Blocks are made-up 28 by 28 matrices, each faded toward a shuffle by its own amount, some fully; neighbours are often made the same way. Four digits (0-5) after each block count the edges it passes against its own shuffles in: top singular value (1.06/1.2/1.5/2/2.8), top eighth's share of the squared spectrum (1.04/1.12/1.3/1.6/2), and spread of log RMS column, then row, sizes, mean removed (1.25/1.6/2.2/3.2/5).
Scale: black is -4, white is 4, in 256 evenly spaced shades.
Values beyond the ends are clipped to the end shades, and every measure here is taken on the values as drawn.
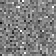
0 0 0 0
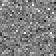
0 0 0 0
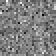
0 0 0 0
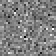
0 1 0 0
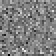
0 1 0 0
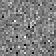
0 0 1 0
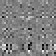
4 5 2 2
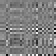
4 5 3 3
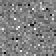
0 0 0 0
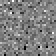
0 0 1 0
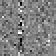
2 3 2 0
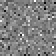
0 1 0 0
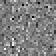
1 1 1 0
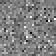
1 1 0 0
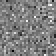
0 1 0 1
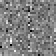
1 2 2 0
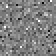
0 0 0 0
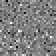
0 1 0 0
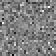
0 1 0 0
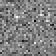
0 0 0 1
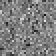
1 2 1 0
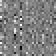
3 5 3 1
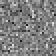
2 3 0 0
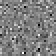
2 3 1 0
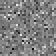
0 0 0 0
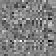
3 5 2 2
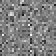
3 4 2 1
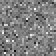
0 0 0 0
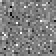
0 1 0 0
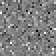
1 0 0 0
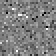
1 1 0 0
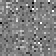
2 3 1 0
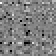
3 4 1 1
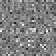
3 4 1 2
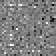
2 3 0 0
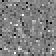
2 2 0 0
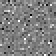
2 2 0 0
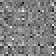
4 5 2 2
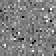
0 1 0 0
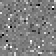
0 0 0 0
